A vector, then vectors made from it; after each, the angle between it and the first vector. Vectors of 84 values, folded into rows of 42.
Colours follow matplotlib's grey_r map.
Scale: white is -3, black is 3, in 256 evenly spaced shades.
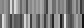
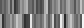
nearly opposite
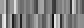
partly aligned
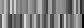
nearly parallel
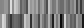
nearly parallel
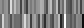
nearly parallel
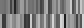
nearly opposite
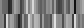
orthogonal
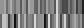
partly aligned
